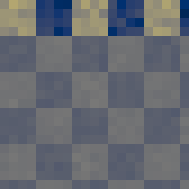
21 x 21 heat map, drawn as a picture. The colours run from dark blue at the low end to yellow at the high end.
The field is checkered. The bottom part is calmer, past a seam about 20% of the way down. There is no overall slope.
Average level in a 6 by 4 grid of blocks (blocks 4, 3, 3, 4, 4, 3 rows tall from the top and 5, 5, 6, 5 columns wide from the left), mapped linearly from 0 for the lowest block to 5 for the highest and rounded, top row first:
5005 / 1221 / 2222 / 2222 / 2222 / 2222
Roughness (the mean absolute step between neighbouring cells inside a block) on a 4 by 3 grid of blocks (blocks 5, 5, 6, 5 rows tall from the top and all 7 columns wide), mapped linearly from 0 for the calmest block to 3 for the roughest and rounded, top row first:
2 3 3
0 0 0
0 0 0
0 0 0
